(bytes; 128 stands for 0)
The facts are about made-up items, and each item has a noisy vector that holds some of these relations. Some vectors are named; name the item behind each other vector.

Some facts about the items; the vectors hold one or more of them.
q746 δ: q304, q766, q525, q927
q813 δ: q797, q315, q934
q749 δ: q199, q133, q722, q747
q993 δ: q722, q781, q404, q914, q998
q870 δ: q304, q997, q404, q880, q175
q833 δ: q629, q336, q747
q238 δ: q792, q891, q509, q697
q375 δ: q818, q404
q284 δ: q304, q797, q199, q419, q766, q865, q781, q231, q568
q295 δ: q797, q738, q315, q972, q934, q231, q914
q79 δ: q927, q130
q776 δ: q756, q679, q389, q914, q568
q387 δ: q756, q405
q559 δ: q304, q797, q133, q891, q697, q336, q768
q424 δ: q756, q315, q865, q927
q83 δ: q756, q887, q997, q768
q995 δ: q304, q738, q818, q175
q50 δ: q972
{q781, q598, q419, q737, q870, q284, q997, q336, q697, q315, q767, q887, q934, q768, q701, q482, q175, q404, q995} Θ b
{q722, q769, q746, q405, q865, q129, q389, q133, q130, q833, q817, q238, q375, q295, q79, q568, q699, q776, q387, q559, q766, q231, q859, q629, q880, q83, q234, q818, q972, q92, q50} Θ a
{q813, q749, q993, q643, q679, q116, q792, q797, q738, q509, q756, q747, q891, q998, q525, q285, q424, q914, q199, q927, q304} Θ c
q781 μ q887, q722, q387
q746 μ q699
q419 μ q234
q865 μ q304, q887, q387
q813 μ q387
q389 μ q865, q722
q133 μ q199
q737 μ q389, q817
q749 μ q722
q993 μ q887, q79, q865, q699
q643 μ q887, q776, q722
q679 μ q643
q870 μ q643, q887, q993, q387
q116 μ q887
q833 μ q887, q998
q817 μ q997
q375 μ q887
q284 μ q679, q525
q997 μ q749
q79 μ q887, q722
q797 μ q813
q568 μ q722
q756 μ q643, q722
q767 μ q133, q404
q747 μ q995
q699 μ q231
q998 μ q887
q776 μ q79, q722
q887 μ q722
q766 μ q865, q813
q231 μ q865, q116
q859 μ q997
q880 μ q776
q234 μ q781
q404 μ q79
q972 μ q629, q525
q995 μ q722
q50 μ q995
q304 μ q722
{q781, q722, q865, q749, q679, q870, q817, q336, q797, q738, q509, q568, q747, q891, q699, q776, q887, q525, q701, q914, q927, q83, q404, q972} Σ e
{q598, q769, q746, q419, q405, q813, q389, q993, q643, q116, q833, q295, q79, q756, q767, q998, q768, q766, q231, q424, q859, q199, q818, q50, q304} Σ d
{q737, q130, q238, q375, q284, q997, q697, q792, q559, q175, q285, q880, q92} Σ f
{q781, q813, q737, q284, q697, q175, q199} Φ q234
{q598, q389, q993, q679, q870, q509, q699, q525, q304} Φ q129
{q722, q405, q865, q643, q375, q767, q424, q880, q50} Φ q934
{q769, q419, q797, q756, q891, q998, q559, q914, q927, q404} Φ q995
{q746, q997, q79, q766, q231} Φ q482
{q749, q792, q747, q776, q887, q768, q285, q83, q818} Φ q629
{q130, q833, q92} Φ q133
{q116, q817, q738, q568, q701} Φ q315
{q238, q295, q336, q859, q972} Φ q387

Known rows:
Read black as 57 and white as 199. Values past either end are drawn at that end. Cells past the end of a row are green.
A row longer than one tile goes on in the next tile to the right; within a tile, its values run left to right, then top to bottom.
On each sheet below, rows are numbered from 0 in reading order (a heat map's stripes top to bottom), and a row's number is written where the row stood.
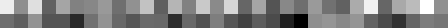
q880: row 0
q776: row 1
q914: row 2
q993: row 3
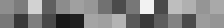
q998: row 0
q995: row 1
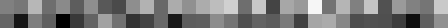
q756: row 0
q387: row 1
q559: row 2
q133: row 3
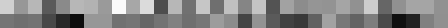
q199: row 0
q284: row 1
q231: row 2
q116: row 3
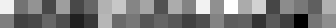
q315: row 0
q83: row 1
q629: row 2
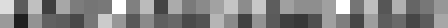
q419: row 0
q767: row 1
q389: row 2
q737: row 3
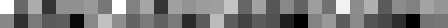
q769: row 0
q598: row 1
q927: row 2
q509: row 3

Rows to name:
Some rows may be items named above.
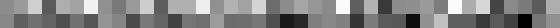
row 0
q50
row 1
q79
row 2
q643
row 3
q769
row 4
q629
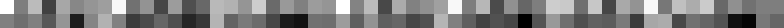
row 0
q175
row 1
q315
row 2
q747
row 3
q767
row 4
q129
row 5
q559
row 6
q679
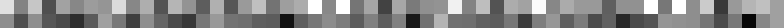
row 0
q859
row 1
q887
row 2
q813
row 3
q697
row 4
q238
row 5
q424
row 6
q818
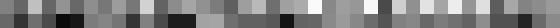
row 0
q797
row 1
q998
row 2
q813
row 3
q870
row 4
q880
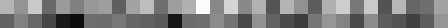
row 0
q747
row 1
q813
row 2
q887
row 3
q781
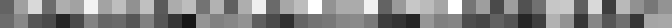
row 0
q749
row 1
q722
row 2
q993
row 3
q304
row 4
q934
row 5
q404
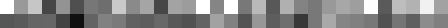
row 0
q972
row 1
q295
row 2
q997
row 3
q375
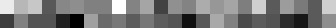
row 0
q525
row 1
q405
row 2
q234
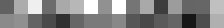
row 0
q993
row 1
q482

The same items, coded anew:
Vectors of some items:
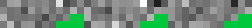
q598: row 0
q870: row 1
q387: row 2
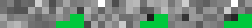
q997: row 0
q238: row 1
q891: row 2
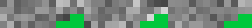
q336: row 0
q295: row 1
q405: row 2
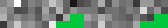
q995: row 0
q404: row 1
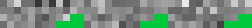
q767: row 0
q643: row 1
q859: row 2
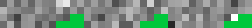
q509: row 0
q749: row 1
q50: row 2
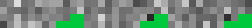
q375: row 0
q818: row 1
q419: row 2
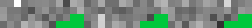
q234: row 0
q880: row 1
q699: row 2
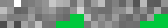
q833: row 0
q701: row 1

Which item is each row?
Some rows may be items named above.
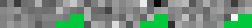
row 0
q304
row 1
q870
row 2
q50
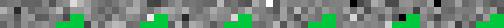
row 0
q133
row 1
q776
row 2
q813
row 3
q769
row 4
q972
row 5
q679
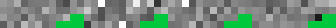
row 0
q79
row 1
q559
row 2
q769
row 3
q722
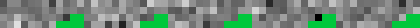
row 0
q175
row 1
q747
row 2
q737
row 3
q629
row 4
q387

